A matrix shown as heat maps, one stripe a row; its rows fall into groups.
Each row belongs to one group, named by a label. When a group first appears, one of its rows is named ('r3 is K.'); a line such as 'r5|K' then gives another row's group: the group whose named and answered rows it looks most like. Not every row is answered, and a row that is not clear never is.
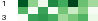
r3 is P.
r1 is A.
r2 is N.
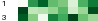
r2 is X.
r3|A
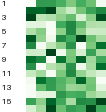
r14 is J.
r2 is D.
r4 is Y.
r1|P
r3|X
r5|Y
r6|A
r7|X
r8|N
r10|X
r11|Y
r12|P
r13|P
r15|D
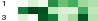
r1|J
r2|D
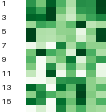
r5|X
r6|X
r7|J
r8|P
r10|N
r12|J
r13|A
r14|P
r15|A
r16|J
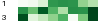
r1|J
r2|D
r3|X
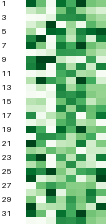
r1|A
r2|Y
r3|J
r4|N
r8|J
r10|A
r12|P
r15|Y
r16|J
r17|X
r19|A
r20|P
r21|A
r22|N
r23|A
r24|Y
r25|D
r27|P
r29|N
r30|X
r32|J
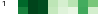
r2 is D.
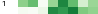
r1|Y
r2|J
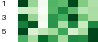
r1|A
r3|A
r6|D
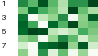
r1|D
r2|P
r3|X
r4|A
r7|N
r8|N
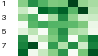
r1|P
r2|N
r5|Y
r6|X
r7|A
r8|X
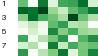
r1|N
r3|P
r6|X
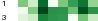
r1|N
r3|N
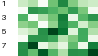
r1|Y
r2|P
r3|X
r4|Y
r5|N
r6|P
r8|D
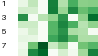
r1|J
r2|J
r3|X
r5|Y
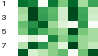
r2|P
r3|P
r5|P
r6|J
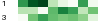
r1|D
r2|Y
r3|P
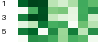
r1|D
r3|D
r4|N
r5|A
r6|P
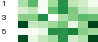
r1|Y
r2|Y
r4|X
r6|X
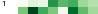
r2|P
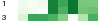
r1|J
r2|J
